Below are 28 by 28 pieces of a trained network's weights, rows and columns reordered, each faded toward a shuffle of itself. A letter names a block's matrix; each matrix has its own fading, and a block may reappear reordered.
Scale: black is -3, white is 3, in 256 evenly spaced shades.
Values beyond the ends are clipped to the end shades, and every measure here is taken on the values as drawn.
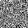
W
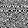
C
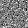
W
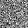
W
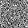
W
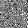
W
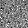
W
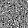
W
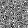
W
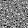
W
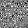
C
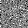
W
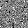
W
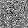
W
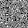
W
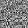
C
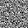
C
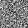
W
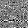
C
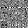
C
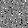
W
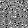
C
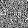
C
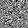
W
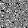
W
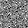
W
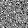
W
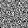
C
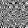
C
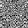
C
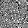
W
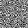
C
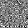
C
